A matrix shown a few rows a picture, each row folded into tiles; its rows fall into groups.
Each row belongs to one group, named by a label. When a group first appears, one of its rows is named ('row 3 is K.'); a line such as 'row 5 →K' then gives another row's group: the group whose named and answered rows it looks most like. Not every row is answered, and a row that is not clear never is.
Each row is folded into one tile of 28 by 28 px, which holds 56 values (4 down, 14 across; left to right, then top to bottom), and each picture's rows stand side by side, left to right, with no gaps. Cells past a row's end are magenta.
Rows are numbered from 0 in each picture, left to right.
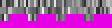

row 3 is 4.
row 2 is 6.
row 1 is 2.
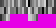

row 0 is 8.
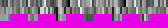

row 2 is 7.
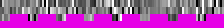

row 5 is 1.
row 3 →1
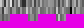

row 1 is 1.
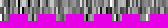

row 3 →8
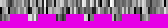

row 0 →7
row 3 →2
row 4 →8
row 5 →7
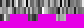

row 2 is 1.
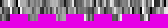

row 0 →4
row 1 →4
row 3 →2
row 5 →7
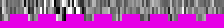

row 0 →7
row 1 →6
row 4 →1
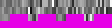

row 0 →1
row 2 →4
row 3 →8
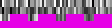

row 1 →8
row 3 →6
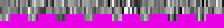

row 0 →8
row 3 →7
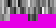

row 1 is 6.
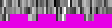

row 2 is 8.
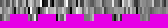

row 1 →7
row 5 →7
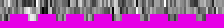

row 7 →4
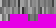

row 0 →8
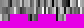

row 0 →2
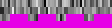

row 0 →6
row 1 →4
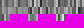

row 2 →8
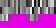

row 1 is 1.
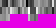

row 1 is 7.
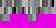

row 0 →4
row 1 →7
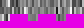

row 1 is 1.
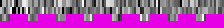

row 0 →4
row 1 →2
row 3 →1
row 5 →8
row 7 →8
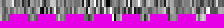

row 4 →8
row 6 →7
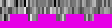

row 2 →8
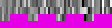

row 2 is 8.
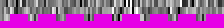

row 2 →7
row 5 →2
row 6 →7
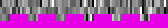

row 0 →4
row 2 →7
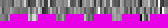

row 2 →7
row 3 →2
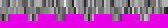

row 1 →2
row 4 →4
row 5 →1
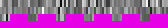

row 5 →6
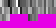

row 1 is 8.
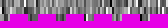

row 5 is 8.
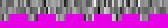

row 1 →4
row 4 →2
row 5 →2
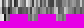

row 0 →2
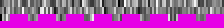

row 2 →2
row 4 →1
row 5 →6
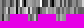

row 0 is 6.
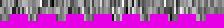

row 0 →4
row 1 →7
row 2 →4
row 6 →6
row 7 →2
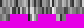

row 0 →4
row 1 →7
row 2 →2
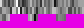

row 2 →4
